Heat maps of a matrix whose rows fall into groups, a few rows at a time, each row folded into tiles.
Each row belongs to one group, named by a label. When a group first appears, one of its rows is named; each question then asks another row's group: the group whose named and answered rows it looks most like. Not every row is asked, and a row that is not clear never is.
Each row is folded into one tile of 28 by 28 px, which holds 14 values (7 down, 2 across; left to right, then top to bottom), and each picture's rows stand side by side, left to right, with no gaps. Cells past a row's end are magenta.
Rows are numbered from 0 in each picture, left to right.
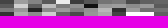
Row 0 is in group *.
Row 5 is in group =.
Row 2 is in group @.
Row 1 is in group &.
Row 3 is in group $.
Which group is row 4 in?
&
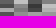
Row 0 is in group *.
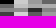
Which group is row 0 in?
*
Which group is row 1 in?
&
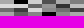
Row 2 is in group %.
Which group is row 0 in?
@
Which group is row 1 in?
@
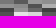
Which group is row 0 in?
&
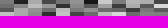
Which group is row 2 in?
$
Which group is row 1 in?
@
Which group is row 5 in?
%
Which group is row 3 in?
*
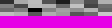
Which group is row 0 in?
=
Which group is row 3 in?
*
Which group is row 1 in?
&
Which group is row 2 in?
$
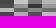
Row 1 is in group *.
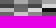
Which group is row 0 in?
*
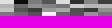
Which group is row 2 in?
@
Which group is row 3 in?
&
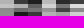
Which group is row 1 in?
*
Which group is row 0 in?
@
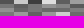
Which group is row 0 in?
*
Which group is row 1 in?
*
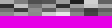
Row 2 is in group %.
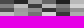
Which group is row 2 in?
*
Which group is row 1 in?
%
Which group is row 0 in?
&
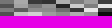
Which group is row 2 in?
%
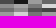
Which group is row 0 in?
&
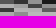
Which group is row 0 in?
&
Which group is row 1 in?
%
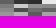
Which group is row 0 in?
%
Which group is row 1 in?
*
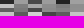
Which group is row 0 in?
=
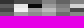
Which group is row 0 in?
&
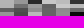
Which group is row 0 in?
@
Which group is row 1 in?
=
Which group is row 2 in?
@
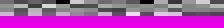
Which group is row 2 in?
=
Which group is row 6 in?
=
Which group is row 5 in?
*
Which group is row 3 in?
%
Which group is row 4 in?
&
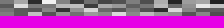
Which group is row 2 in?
&
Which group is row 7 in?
@
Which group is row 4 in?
=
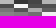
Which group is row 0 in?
%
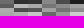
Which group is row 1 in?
=
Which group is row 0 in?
%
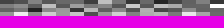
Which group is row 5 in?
%
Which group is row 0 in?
&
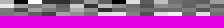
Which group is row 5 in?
*
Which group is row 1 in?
@
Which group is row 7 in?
=
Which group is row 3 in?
%
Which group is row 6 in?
=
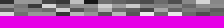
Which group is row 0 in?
=
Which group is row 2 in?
*
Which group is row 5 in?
=
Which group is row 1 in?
%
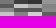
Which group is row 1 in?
=
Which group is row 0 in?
%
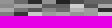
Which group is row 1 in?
=
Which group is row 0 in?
@
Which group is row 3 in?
%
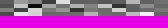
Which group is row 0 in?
*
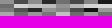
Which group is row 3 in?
&
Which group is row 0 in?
%
